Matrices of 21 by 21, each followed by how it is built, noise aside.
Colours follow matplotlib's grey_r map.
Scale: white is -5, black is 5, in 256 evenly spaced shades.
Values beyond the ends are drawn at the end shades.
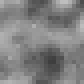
smooth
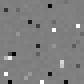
sparse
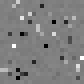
sparse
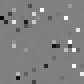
sparse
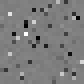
sparse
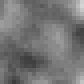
smooth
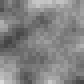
smooth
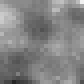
smooth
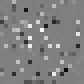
sparse
